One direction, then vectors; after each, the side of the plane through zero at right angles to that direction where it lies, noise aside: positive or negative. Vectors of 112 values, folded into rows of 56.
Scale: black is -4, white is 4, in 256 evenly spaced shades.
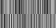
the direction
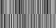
positive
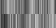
positive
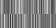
negative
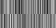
positive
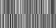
negative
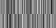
negative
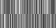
negative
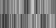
negative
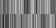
negative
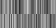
positive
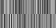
positive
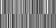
negative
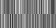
negative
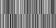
negative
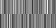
negative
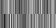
positive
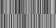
positive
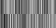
positive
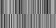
positive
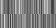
negative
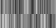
positive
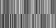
negative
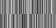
positive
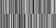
positive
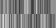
positive
